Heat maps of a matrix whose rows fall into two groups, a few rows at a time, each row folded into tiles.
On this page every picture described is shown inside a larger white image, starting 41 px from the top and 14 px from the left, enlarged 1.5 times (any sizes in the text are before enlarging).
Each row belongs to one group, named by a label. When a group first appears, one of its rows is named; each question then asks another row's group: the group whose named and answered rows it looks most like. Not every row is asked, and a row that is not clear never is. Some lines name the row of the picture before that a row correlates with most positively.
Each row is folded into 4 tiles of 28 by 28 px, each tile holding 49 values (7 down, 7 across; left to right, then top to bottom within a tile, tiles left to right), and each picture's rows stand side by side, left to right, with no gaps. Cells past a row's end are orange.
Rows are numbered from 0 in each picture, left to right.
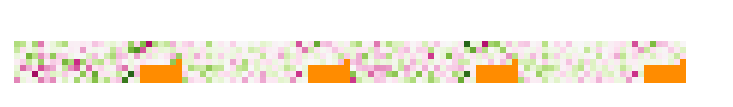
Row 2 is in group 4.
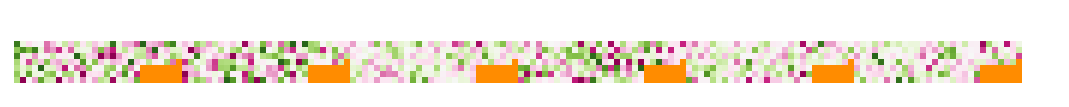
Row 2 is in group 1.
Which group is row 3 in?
1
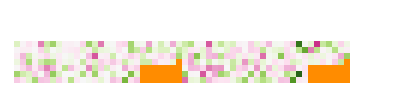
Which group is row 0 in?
4
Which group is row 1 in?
4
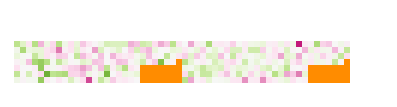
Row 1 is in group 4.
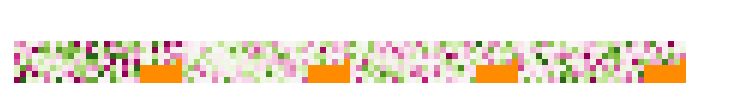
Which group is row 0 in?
1
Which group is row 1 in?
1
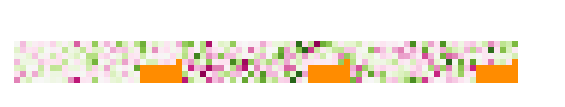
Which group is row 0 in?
1
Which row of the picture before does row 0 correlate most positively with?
0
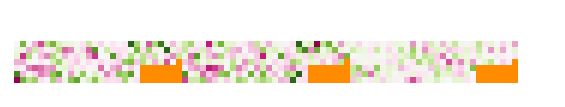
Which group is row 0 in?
4
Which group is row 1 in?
4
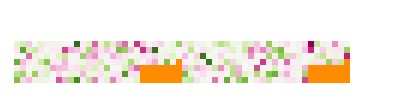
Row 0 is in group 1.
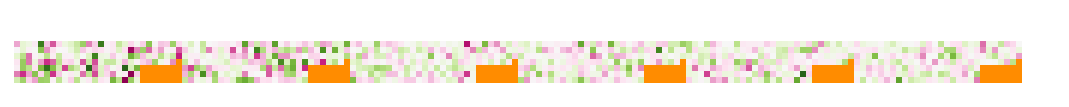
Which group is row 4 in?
4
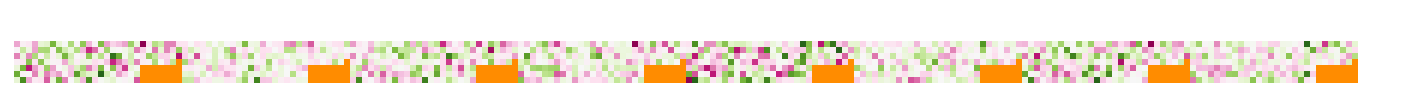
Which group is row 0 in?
1
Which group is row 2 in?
1
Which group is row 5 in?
1
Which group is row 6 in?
1
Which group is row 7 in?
4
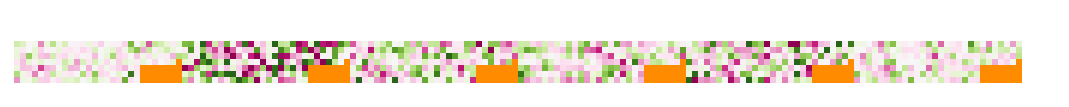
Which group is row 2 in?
1
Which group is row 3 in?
1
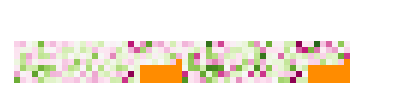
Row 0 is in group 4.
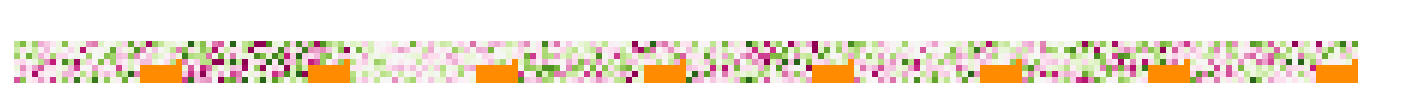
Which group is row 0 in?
4
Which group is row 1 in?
4
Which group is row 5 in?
4
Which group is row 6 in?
1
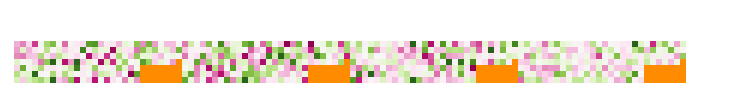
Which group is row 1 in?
1
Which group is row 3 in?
4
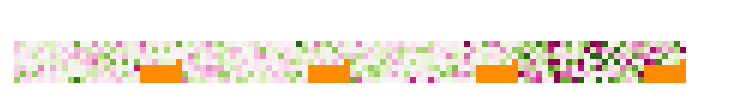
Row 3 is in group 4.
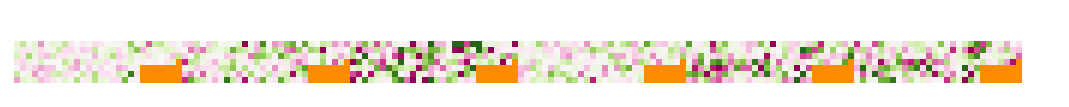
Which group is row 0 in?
4
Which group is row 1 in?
1
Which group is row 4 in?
4
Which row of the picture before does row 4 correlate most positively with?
1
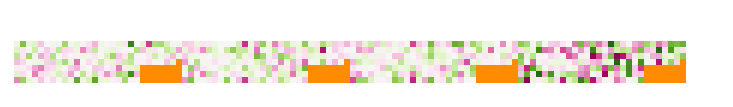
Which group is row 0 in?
4
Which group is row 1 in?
1
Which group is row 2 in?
1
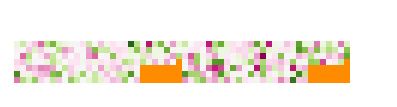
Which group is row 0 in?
4
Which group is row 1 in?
4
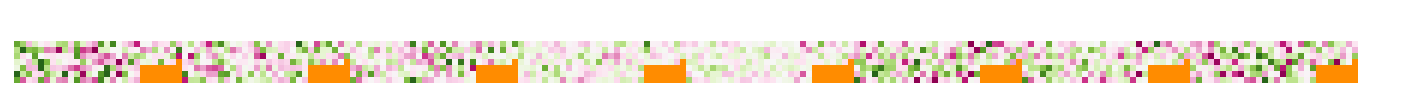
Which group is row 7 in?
1
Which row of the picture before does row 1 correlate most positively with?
0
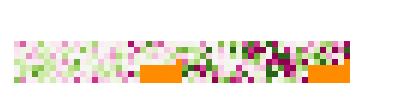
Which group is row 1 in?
1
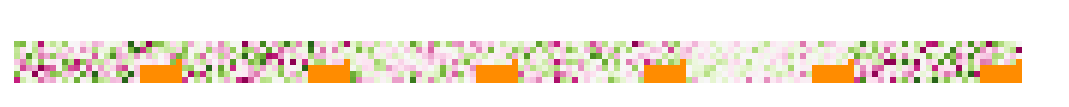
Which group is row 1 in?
1
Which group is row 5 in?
4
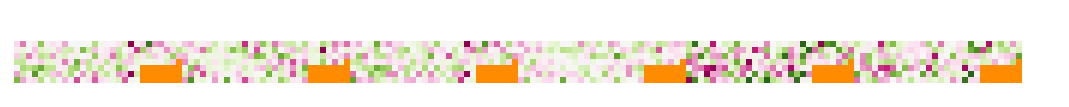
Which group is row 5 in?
4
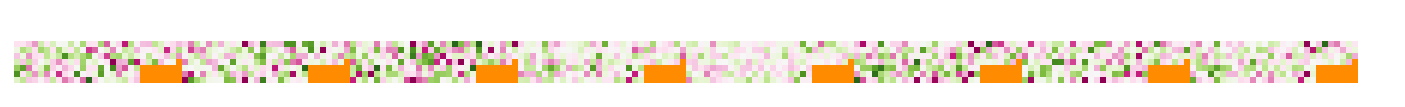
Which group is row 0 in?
1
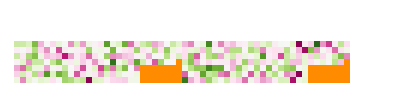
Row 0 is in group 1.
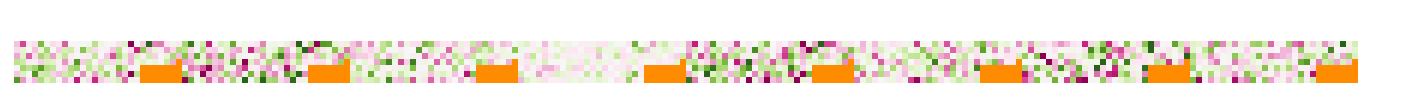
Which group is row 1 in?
4
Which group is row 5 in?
1
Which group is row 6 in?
1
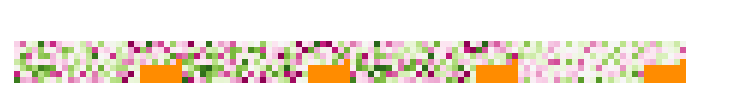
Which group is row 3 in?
4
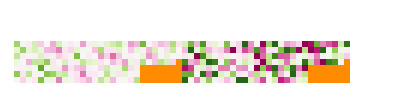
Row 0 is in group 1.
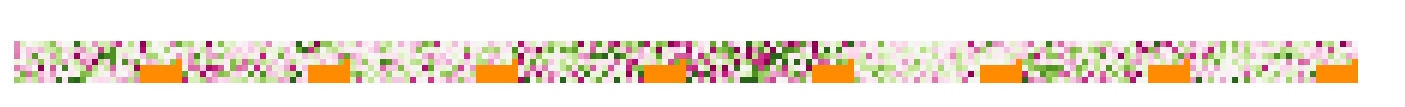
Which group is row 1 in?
4
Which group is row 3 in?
1
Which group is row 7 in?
1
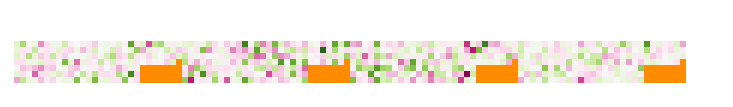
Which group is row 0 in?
4
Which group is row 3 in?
1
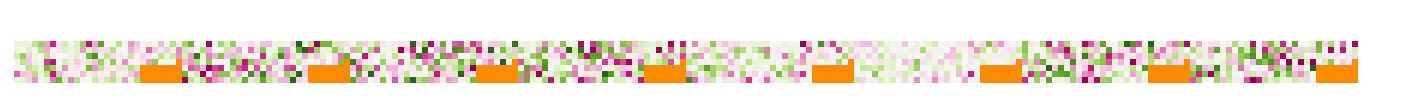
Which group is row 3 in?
1
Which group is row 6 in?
1
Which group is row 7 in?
1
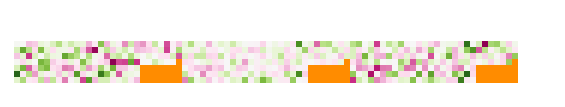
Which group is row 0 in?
1
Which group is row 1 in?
4
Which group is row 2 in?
4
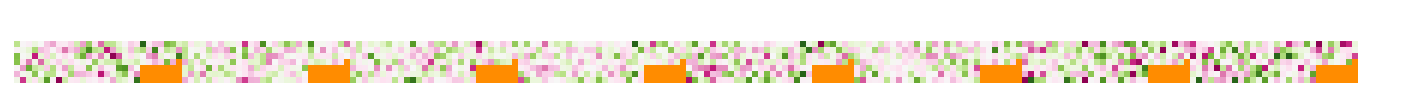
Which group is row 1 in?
1
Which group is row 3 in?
4
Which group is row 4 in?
4
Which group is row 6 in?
1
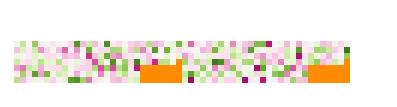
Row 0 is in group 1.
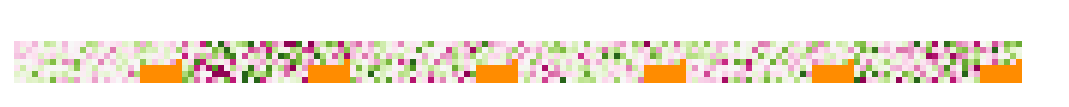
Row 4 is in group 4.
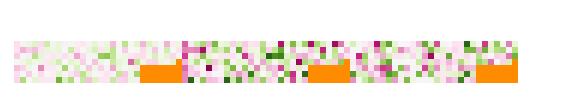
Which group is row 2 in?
4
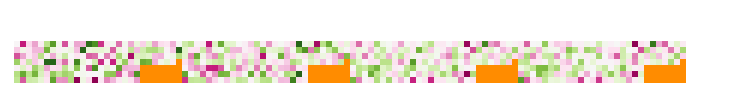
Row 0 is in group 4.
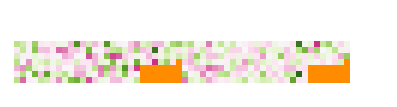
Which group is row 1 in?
4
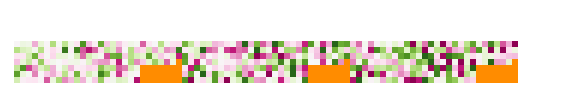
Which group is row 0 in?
1
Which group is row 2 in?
1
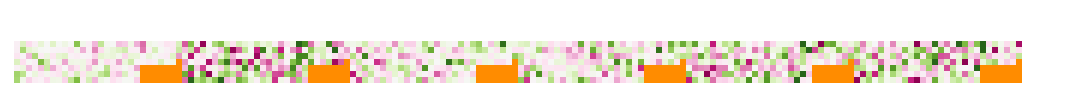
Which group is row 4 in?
4
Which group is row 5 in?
1
